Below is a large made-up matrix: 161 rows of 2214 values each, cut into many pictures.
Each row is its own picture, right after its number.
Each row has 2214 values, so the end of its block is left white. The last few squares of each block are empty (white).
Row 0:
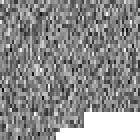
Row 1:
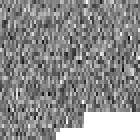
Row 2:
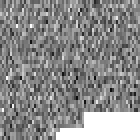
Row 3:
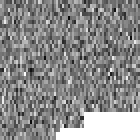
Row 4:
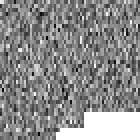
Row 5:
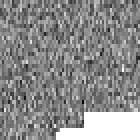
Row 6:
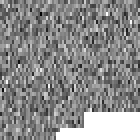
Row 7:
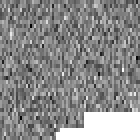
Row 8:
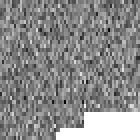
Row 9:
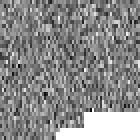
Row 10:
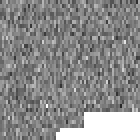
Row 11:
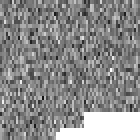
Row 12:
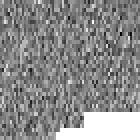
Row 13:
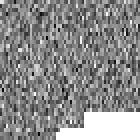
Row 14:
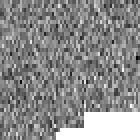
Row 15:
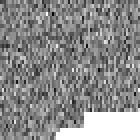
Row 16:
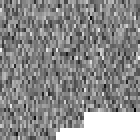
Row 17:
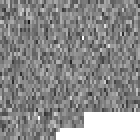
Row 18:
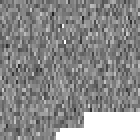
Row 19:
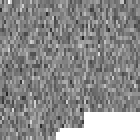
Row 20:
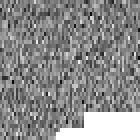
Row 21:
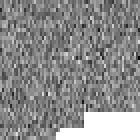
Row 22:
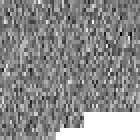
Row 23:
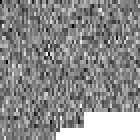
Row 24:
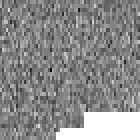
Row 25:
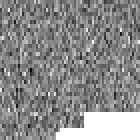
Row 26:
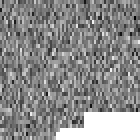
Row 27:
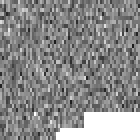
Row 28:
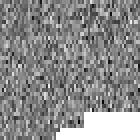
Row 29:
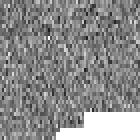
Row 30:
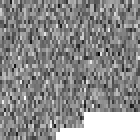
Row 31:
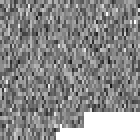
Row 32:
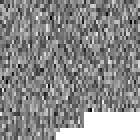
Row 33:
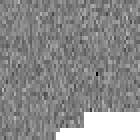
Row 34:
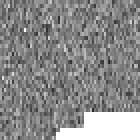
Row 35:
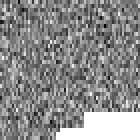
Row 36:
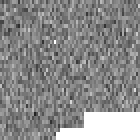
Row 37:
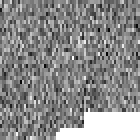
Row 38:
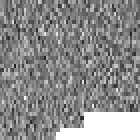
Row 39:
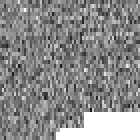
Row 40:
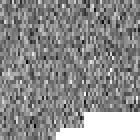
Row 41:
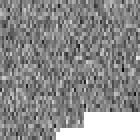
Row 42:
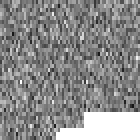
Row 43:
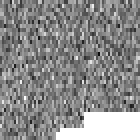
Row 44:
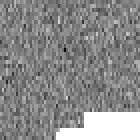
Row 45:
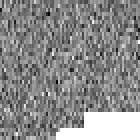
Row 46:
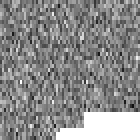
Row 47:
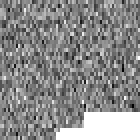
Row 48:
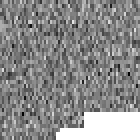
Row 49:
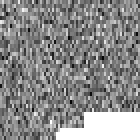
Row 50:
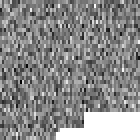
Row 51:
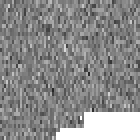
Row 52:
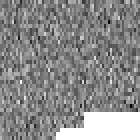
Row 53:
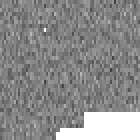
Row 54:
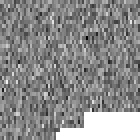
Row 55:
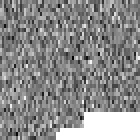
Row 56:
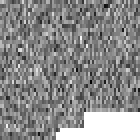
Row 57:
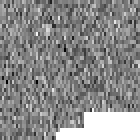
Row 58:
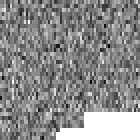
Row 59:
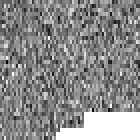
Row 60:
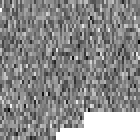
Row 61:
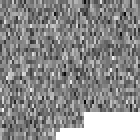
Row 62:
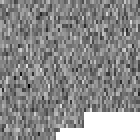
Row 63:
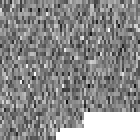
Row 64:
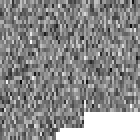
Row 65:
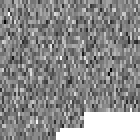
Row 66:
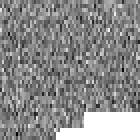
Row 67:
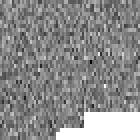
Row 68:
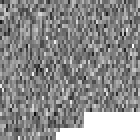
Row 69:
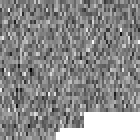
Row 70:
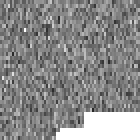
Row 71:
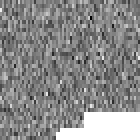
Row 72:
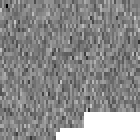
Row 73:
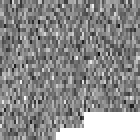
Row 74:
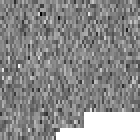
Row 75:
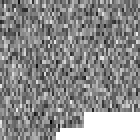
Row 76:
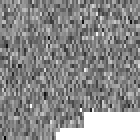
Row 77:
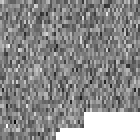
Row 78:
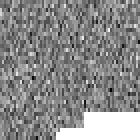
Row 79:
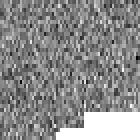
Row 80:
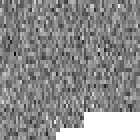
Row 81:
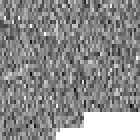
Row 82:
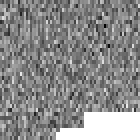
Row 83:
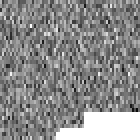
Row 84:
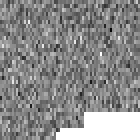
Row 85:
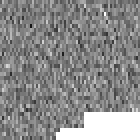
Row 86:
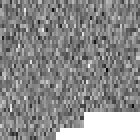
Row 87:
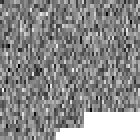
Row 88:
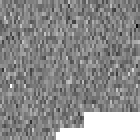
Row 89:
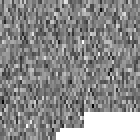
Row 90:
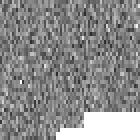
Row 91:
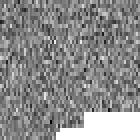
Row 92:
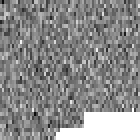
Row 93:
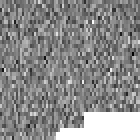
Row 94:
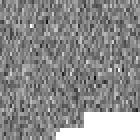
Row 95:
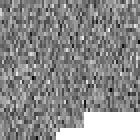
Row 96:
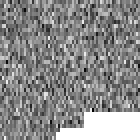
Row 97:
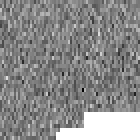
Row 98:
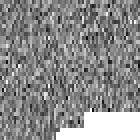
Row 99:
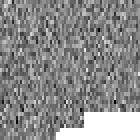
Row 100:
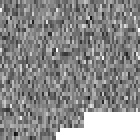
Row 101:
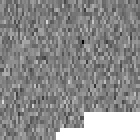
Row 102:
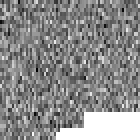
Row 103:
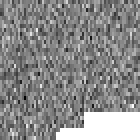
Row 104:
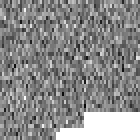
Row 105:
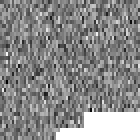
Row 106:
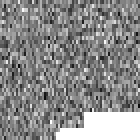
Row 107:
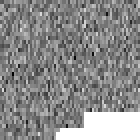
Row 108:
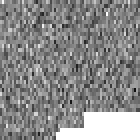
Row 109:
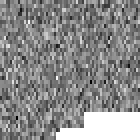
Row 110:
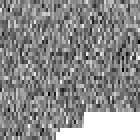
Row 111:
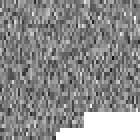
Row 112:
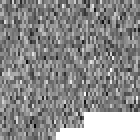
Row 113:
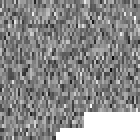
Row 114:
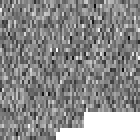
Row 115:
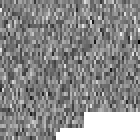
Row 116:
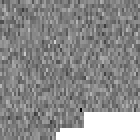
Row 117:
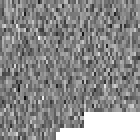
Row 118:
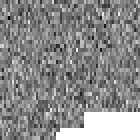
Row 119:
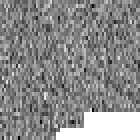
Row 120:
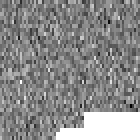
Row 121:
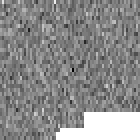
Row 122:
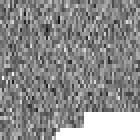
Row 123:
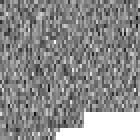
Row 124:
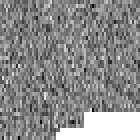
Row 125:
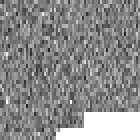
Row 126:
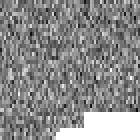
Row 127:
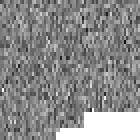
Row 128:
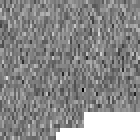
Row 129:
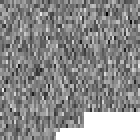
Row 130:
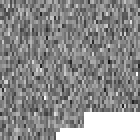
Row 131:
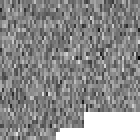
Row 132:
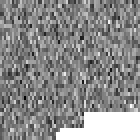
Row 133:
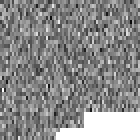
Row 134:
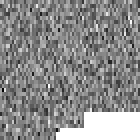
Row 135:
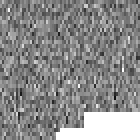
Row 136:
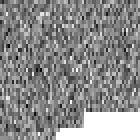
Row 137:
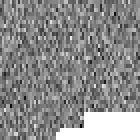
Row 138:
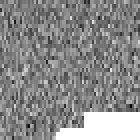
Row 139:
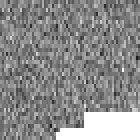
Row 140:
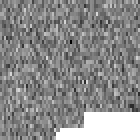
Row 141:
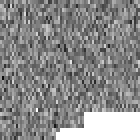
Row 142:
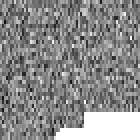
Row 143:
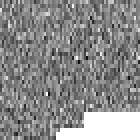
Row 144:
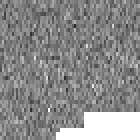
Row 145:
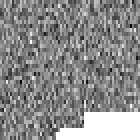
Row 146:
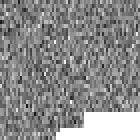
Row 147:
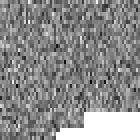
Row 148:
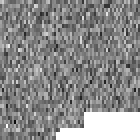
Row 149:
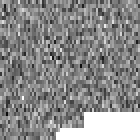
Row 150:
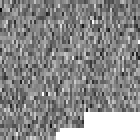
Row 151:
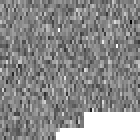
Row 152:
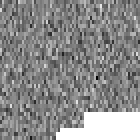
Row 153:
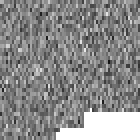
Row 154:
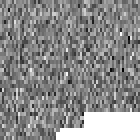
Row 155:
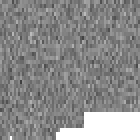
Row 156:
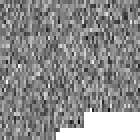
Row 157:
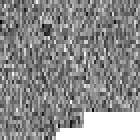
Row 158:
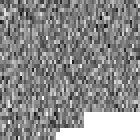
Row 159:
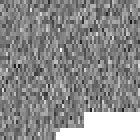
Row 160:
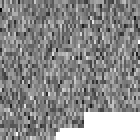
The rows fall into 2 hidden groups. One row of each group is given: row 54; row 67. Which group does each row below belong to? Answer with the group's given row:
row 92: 54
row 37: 67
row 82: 54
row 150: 67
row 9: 54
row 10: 67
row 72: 67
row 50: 67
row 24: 67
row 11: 67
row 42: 67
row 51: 54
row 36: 54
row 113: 67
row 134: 54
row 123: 54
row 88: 67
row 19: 67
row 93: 67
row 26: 67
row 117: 67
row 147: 54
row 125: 54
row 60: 67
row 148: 54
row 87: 54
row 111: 67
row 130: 54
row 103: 67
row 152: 67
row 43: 67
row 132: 67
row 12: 67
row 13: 54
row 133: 54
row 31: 54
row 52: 67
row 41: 67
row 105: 54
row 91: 54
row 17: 54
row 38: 67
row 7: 67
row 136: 54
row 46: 67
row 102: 54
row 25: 67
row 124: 54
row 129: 54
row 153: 54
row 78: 67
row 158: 54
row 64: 67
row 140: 67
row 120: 67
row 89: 67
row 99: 67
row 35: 54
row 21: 67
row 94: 67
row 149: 54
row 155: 67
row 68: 54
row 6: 54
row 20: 67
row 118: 54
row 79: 67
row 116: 54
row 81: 67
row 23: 54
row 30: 67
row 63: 67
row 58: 54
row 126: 67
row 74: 54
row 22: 67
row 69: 67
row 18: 54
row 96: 54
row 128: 67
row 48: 67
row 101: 67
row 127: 54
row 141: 54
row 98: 54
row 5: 67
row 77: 54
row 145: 67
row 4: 54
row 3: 67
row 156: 54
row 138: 67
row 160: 67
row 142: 67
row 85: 67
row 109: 54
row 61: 67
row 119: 54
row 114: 67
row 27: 54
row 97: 67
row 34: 54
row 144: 67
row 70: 54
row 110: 67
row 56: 54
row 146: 54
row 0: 54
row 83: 67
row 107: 54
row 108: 54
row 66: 67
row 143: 67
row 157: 54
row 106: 54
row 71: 67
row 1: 67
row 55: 67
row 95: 67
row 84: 54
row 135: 67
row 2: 67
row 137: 67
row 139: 67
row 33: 54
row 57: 54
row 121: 54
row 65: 67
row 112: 67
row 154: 67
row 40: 67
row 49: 54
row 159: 54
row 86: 67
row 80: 67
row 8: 67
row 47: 67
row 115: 67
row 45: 67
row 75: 54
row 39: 54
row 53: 67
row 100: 67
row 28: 54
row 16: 67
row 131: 67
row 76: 54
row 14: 67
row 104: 67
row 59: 54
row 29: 54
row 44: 54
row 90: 67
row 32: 54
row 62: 54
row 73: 67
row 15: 54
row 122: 54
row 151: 54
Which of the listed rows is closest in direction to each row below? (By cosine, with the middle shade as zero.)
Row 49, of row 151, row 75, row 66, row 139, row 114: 151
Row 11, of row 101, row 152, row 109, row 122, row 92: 101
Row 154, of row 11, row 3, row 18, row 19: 19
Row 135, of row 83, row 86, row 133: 133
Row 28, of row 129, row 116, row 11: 116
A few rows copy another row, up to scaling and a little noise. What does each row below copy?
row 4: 13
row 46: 42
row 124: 119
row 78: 95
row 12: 22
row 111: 113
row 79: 14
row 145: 64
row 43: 73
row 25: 69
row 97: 128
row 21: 131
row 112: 40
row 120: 52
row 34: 70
